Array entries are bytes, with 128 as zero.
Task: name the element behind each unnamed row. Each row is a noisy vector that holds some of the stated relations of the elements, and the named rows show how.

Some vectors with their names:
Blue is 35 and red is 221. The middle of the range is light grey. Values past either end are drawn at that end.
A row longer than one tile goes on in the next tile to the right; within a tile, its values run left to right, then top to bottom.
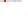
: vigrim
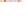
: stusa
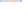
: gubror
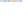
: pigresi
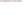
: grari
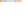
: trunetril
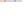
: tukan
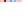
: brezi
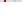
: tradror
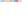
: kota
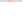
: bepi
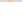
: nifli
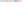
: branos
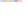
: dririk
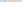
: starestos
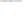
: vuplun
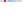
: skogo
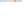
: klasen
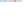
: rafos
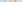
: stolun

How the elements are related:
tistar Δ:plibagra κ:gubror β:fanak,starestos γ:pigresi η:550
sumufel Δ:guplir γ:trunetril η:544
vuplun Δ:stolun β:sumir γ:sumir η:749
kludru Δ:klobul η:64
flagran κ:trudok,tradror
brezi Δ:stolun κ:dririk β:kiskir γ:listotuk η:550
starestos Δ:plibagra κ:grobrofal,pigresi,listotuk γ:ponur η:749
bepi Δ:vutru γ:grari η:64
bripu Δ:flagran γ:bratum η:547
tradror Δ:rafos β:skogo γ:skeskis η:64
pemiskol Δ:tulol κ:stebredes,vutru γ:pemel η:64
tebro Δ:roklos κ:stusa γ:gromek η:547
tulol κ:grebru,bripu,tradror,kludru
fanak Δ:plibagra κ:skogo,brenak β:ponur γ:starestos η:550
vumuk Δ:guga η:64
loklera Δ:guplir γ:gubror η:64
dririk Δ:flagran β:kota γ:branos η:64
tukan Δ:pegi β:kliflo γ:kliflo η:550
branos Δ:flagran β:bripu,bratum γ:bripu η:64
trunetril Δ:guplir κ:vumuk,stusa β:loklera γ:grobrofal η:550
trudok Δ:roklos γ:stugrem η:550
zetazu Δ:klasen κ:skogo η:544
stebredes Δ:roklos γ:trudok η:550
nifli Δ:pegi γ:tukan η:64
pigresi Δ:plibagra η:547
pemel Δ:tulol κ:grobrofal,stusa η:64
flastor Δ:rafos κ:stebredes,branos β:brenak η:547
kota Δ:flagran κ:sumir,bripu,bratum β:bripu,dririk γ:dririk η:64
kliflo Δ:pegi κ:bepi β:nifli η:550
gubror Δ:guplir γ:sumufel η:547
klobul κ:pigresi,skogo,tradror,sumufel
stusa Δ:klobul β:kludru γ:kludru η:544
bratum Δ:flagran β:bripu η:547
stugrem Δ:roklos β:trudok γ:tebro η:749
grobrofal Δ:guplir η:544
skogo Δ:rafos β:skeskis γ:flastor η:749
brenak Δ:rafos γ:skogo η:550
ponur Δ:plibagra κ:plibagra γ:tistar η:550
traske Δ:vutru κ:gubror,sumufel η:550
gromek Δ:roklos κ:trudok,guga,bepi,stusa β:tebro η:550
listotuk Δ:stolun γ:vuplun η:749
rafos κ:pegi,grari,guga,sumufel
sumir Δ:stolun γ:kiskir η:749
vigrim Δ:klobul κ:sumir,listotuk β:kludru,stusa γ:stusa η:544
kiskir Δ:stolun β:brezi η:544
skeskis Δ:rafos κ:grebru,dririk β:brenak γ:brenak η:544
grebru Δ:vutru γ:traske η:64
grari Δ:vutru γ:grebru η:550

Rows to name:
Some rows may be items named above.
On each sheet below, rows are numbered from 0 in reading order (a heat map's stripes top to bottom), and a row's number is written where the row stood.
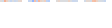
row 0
stugrem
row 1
bripu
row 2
kludru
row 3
bepi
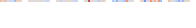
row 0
kliflo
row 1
kludru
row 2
grebru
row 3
vigrim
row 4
klobul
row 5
tebro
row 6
tistar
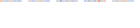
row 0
brenak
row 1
grebru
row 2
sumir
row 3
stolun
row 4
vumuk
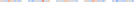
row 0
stebredes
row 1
tulol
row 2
pemiskol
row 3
stebredes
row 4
zetazu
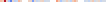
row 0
kiskir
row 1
grobrofal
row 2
trunetril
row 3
listotuk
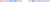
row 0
tistar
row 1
sumir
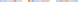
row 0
tulol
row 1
gromek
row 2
bripu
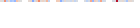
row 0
fanak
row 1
pemel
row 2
ponur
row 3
bratum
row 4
tradror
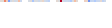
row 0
flastor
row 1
sumufel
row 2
skeskis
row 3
traske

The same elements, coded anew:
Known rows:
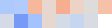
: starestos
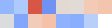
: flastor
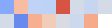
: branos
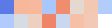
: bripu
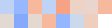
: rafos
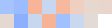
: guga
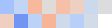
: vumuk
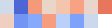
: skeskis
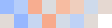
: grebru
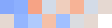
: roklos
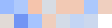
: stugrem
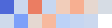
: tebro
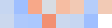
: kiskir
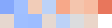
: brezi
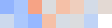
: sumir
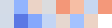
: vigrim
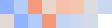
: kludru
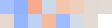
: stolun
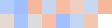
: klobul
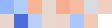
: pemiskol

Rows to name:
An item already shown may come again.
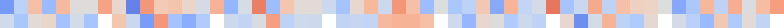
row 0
gromek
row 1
skogo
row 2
pigresi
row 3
dririk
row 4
tistar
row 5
gubror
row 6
ponur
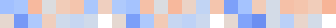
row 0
stugrem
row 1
vuplun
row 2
stebredes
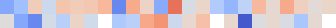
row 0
stebredes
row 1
bratum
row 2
pemel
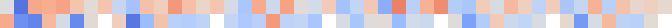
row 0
tradror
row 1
stusa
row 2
grobrofal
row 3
trunetril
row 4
vuplun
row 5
gubror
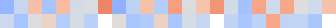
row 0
traske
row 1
kliflo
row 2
grobrofal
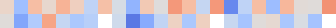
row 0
sumufel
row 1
vigrim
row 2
gromek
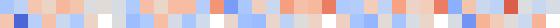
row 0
bepi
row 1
zetazu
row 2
brezi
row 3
fanak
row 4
branos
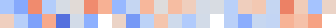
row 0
brenak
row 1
vumuk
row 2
kota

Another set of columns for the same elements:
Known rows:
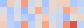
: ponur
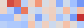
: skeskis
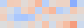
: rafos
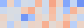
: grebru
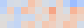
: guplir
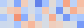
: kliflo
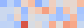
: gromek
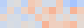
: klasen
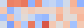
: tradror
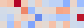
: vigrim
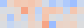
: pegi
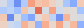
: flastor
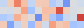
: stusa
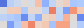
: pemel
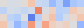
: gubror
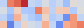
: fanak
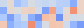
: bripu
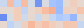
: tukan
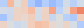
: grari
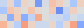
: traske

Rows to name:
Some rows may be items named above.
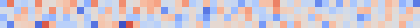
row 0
skogo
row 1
skogo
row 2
zetazu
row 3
branos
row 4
grebru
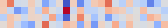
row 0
brezi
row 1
branos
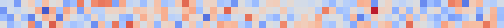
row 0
bratum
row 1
tradror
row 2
stusa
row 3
vumuk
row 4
tistar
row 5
tebro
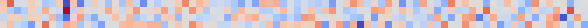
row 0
brezi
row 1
brenak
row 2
sumufel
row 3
bepi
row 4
dririk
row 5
kiskir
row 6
kiskir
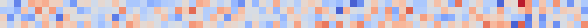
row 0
flastor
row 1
gubror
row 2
grobrofal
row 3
ponur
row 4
sumir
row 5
pemiskol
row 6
kota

